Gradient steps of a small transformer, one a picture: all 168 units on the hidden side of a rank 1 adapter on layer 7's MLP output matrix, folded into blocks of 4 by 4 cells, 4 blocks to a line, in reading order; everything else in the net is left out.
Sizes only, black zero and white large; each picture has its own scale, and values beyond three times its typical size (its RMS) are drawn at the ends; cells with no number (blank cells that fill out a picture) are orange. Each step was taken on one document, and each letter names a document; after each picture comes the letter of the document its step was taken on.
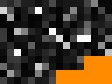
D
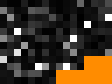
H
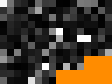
D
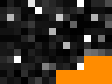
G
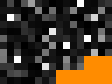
G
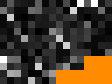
D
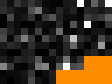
H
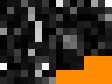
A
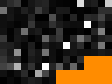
H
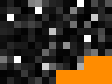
G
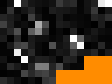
A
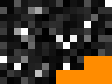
H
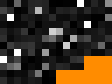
D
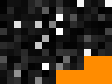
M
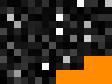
M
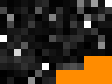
H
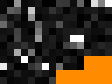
A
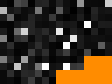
H
